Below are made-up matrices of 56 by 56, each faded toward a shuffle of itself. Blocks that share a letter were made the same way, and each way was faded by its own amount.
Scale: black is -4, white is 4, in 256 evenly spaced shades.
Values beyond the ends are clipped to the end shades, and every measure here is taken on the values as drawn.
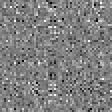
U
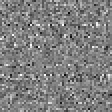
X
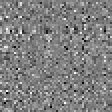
U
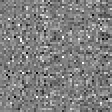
U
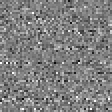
X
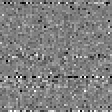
X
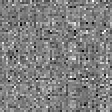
U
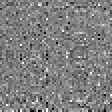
U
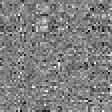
U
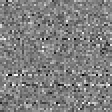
X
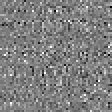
U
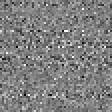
X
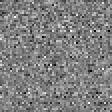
X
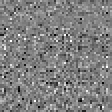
U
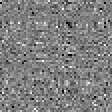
U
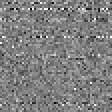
X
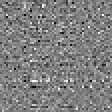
U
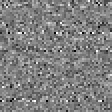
X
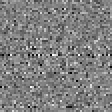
X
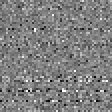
X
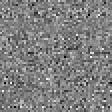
X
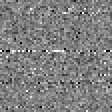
X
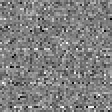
X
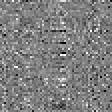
U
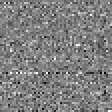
X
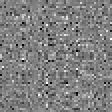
U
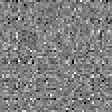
U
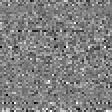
X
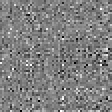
U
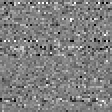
X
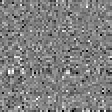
U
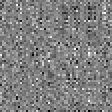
U
